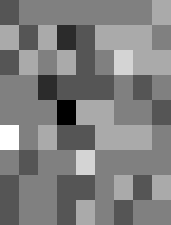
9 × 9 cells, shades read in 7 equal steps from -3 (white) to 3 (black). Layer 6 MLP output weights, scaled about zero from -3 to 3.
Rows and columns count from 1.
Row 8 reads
1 0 0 1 1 0 -1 1 -1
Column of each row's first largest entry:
1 4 1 3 4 4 2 1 1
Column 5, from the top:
0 1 1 1 -1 1 -2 1 -1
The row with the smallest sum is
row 6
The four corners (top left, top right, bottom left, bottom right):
1 -1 1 0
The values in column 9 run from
-1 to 1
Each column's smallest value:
-3 -1 -1 -1 -2 -1 -2 -1 -1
